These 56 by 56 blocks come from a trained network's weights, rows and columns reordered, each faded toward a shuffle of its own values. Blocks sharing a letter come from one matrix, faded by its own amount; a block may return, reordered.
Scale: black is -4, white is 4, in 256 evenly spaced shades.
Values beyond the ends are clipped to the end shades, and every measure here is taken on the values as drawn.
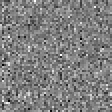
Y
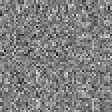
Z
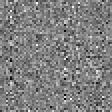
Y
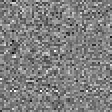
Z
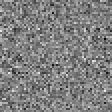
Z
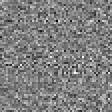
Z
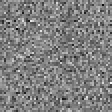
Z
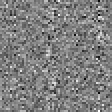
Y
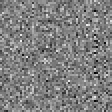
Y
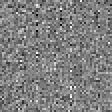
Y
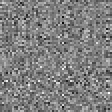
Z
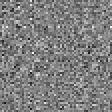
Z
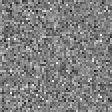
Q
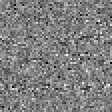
Q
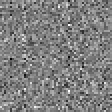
Y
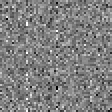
Y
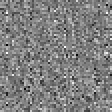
Y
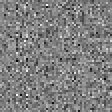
Y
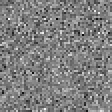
Q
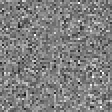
Y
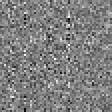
Y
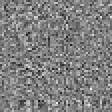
Z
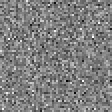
Q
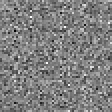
Y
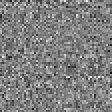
Z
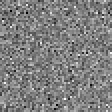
Q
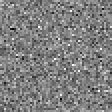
Q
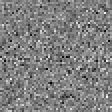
Q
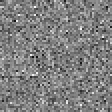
Y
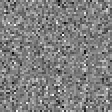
Y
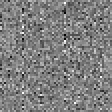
Y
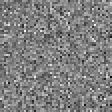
Y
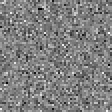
Q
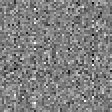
Y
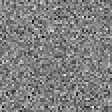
Z
